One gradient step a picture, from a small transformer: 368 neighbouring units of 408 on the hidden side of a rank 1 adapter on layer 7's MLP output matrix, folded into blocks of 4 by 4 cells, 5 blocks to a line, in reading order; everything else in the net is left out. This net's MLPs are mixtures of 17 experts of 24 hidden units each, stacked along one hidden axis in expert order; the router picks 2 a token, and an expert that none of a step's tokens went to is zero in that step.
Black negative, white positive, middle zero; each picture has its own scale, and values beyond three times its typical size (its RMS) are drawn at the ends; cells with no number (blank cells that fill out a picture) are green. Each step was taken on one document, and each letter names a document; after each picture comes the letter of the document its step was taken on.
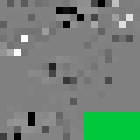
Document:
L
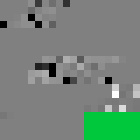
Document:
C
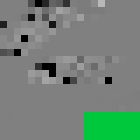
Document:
C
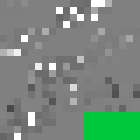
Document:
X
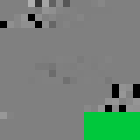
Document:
C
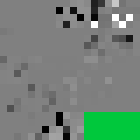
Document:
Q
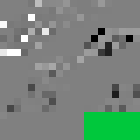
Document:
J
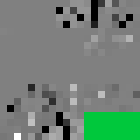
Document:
Q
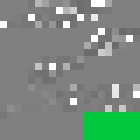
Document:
J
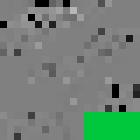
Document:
J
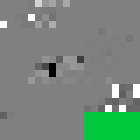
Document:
C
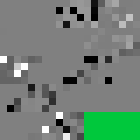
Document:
Q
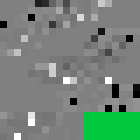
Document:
J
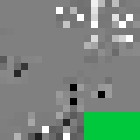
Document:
Q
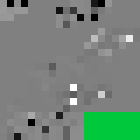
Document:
X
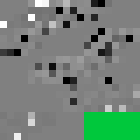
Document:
J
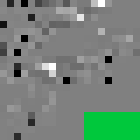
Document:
L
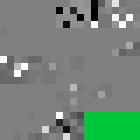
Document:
Q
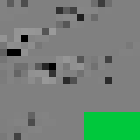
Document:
L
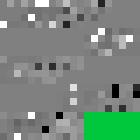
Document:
X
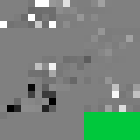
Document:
C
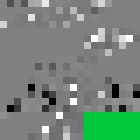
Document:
X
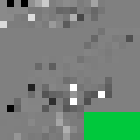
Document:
X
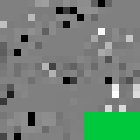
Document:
L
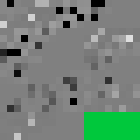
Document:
X
